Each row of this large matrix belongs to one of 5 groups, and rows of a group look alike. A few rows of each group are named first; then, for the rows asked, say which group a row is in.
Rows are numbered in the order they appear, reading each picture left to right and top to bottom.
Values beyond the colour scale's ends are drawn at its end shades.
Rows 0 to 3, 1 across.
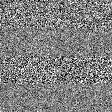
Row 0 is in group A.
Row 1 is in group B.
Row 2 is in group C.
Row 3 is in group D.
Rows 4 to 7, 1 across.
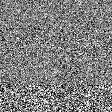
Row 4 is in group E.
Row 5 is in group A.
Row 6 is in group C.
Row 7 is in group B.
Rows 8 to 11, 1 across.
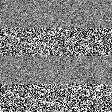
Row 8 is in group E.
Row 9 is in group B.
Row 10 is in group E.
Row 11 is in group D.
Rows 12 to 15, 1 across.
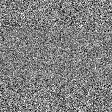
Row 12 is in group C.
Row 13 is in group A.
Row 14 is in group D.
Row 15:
B
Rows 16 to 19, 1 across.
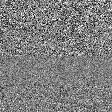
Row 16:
C
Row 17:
E
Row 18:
B
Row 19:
A
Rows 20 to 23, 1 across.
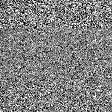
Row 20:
D
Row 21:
D
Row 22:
E
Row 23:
D
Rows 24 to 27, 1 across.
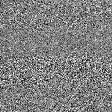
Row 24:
D
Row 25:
D
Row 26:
D
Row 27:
E
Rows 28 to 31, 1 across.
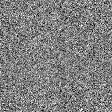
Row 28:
C
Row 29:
B
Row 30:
B
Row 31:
C
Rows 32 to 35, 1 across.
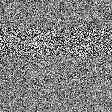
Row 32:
A
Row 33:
B
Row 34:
D
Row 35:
D
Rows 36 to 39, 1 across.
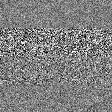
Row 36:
B
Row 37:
D
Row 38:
D
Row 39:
A
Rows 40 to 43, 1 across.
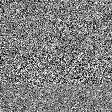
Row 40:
A
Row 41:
C
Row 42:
E
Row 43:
D
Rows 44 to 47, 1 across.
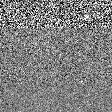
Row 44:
A
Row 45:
B
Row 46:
C
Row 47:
B
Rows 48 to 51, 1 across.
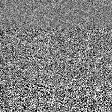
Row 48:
B
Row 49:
B
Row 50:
D
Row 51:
D
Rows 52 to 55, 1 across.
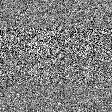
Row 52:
E
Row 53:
B
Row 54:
B
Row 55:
A
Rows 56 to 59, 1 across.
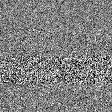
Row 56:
B
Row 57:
D
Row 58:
C
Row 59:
D
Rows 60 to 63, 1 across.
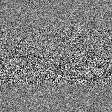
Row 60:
E
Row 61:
E
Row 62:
A
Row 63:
B
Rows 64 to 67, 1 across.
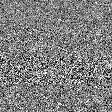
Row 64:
A
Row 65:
D
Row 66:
E
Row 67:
A
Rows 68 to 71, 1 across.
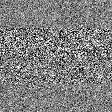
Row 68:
C
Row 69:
A
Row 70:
E
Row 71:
D
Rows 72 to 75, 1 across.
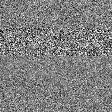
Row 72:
C
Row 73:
A
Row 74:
D
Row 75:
A
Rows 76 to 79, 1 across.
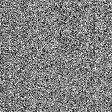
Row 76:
C
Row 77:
C
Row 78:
D
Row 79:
D
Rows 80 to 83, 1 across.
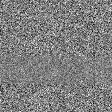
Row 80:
E
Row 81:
B
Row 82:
C
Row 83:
B
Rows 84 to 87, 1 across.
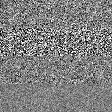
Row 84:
D
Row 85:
D
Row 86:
E
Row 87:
B
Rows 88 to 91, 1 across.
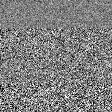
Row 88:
A
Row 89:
B
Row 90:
E
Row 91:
B
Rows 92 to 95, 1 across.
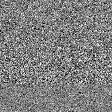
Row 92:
C
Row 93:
A
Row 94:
C
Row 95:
E
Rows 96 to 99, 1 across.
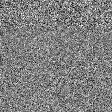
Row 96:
C
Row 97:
B
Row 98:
E
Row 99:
B
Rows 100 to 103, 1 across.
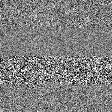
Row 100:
B
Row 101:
B
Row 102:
D
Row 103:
D
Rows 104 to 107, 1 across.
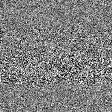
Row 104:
B
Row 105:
E
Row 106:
C
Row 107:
D
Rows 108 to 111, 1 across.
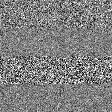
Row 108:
C
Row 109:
B
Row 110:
E
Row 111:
A
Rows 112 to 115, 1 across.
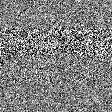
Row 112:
E
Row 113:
C
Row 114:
B
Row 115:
A
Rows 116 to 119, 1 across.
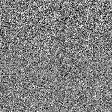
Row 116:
C
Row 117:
B
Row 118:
C
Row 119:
D
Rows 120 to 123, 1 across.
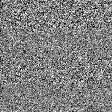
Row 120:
E
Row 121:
D
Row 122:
E
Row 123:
E
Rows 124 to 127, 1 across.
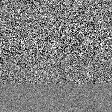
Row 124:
E
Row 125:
C
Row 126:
B
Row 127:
E
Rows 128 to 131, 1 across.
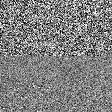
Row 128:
D
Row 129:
E
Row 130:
C
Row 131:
D
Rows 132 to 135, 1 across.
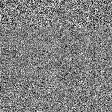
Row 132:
B
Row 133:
C
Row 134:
C
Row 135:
D
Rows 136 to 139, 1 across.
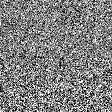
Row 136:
C
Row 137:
D
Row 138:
A
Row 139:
D
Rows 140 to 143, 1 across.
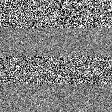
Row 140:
C
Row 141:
D
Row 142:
A
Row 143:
B
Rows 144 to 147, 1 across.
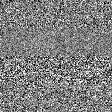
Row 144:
A
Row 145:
B
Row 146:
A
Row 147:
D
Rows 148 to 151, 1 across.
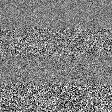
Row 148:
B
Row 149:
E
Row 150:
E
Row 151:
C
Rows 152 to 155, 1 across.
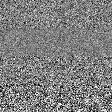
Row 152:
B
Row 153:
A
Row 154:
E
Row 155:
A
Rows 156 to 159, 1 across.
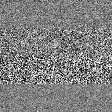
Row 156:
A
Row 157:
C
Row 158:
D
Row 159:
D
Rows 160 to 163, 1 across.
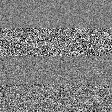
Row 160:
B
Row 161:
E
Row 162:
A
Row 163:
A
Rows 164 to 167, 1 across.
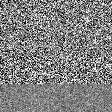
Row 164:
B
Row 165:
D
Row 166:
D
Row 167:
B
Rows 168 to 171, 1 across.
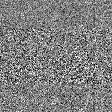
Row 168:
C
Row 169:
D
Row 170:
E
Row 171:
C
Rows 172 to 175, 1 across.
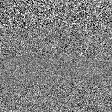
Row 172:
D
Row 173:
C
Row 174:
A
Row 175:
E
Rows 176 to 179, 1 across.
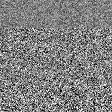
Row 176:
C
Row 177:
D
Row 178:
E
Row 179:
C
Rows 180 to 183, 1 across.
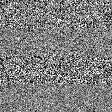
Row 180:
A
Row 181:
E
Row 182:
A
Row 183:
B
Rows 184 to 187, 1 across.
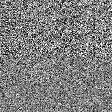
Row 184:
C
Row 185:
C
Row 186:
B
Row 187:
A
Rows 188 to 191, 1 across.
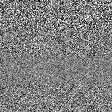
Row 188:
A
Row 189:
B
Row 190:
B
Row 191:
E
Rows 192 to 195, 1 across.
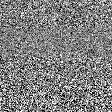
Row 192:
C
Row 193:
E
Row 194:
D
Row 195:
C
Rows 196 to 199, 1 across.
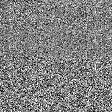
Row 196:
D
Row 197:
D
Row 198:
D
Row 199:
B
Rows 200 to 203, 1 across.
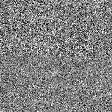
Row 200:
D
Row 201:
B
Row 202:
C
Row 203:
D
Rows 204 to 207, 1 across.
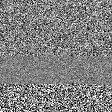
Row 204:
D
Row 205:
A
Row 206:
E
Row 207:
D
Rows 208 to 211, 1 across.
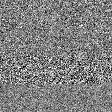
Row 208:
C
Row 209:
A
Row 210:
E
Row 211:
D
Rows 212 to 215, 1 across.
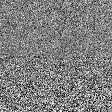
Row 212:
C
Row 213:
C
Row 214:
A
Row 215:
E
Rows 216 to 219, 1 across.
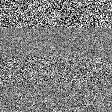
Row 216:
C
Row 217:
E
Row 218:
D
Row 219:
E
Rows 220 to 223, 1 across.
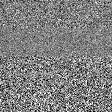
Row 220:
A
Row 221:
D
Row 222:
D
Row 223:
B
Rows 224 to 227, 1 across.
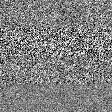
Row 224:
C
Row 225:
E
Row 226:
B
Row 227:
A
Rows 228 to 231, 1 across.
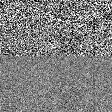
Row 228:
A
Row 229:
C
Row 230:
B
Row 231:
C
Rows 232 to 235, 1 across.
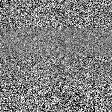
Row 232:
B
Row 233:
B
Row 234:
B
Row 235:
C
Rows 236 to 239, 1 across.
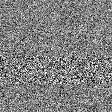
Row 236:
C
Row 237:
D
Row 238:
E
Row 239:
A
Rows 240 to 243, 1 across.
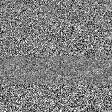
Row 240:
E
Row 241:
E
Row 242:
A
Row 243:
E
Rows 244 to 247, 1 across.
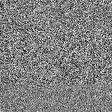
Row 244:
B
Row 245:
D
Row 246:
C
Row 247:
D
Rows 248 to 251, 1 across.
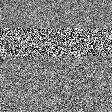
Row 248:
B
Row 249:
E
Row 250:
E
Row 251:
C
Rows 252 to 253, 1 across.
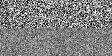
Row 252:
D
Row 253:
B
